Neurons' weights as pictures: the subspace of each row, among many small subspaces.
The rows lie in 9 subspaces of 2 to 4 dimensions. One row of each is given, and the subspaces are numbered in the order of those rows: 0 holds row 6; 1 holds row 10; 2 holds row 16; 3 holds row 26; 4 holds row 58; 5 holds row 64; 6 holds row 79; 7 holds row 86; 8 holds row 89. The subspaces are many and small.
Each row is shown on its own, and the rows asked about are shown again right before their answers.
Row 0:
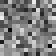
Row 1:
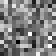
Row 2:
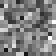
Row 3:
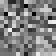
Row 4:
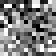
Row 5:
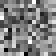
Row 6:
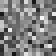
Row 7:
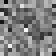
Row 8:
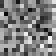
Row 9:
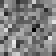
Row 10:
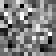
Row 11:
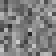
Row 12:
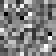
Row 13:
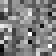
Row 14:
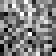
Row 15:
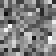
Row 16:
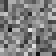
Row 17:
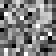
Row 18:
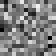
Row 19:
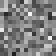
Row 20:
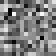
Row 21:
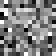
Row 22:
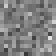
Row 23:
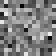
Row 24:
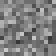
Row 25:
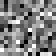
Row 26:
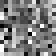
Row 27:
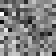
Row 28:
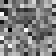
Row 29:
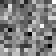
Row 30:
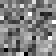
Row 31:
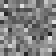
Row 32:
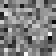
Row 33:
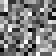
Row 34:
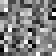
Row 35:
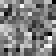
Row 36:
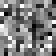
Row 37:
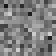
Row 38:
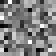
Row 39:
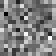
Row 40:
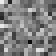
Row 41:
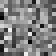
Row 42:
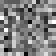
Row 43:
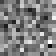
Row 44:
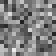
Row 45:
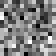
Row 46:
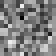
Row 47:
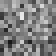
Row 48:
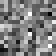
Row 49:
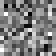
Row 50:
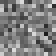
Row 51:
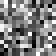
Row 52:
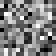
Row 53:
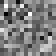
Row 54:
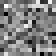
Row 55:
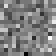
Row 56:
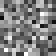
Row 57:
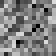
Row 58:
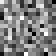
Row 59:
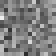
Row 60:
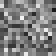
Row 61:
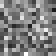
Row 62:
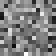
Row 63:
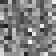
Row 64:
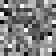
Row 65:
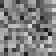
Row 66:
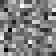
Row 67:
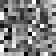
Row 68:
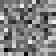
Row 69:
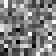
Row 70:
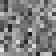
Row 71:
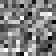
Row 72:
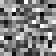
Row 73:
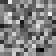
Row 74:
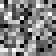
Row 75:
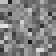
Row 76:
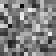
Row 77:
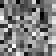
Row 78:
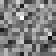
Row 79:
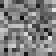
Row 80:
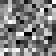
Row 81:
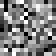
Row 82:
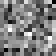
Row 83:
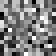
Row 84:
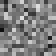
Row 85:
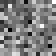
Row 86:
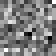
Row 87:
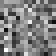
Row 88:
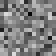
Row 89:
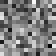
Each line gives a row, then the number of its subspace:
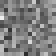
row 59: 3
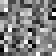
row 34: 2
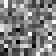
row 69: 8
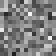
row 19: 0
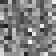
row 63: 4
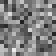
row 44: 4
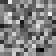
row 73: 4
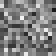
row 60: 6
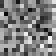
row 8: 6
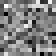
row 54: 1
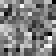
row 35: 7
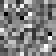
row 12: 1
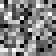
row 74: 4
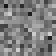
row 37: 5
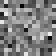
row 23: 5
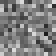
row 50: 4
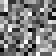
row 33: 2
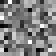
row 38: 4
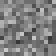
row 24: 7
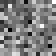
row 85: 7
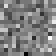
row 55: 8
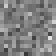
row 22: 8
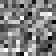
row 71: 3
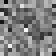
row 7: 5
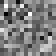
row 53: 1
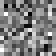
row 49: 1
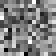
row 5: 3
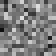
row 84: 6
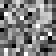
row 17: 0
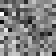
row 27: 7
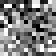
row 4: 1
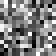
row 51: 8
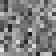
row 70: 2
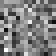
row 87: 2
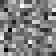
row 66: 2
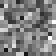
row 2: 5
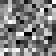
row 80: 7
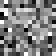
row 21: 5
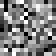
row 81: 6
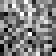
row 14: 1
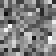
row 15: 7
